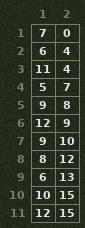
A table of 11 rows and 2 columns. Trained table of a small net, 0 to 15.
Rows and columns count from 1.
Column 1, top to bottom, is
7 6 11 5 9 12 9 8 6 10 12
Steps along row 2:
down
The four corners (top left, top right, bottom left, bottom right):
7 0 12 15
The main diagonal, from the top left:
7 4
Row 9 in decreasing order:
13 6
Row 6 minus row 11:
0 -6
